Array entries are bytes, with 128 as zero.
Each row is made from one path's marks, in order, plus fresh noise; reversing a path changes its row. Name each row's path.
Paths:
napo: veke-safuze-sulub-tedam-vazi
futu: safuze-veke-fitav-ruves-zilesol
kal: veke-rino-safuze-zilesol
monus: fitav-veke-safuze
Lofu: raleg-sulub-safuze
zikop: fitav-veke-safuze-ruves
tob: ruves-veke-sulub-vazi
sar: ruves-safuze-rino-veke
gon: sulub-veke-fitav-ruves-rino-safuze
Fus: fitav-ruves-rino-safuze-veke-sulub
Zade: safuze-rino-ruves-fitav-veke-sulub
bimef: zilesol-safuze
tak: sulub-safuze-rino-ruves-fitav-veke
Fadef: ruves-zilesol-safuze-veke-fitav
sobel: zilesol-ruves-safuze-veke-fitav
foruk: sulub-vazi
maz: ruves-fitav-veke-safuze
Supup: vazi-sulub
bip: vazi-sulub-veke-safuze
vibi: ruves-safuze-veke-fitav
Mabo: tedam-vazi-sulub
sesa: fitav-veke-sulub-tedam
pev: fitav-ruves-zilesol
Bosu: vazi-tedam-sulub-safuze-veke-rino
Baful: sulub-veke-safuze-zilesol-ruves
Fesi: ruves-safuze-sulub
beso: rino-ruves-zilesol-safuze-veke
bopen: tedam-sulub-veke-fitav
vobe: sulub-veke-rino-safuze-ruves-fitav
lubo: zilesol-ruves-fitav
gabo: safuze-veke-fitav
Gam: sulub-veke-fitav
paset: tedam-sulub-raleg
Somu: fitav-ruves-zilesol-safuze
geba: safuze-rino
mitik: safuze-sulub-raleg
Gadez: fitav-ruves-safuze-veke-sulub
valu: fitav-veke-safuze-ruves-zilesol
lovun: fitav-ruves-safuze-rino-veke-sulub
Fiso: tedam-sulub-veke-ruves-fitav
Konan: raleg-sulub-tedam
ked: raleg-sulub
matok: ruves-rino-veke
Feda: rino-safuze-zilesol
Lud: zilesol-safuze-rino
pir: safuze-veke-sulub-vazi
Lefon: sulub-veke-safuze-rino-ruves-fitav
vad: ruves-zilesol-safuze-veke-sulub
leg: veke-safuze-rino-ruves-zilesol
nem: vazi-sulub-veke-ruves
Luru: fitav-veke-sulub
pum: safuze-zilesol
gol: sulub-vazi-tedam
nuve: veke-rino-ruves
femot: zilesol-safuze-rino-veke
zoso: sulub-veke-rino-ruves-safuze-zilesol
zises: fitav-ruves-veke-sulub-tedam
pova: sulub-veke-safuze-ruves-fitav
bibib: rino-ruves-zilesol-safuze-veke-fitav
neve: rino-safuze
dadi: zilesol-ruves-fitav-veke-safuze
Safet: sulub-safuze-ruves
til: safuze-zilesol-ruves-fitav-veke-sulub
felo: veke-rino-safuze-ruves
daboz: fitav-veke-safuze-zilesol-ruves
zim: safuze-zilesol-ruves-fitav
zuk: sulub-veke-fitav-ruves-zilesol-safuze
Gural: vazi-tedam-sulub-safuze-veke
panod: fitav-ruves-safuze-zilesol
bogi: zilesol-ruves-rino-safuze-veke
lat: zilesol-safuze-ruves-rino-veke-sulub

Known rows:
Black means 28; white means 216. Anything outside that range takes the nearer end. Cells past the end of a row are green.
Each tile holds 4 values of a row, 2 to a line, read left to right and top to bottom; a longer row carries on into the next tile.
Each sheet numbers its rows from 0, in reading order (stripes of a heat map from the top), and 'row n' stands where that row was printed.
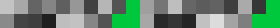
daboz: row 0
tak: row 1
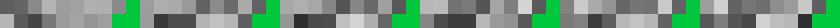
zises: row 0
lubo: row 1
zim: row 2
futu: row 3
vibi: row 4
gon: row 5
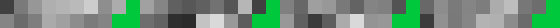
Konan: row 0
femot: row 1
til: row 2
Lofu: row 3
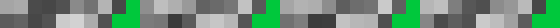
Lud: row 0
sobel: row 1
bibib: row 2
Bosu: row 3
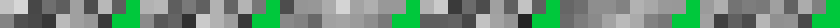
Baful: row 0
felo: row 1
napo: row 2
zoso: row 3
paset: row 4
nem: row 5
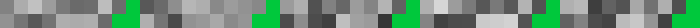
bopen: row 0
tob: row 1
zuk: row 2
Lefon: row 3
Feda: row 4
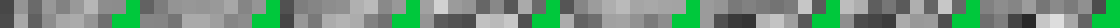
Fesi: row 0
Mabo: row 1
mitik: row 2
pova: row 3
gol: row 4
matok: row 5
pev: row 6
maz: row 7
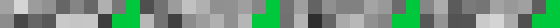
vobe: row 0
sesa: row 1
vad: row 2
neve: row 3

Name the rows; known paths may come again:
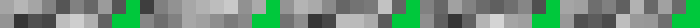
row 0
zim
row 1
Konan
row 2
Fadef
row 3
Zade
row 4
Safet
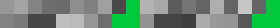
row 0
Gural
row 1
pev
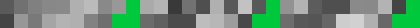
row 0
mitik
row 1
panod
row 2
geba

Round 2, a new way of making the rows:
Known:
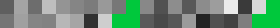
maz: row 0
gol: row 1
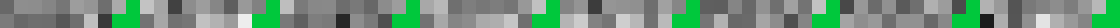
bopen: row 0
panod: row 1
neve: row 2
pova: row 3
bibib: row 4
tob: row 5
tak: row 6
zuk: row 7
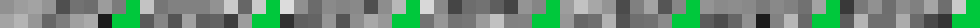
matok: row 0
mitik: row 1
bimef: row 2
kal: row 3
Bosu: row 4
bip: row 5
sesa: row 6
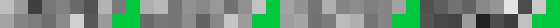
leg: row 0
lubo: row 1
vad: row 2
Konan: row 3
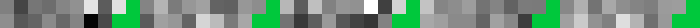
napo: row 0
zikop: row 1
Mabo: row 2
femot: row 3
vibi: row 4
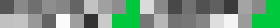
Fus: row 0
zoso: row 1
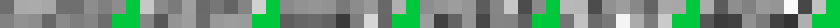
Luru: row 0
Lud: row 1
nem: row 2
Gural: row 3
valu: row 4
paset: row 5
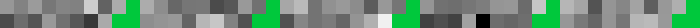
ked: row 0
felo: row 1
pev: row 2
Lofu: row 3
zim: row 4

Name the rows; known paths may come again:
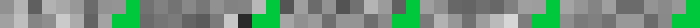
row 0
sobel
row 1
Gam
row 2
tak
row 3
vobe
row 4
Fesi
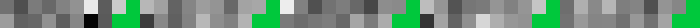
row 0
napo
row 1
Somu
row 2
Feda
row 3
zuk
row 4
monus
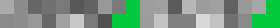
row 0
felo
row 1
Fadef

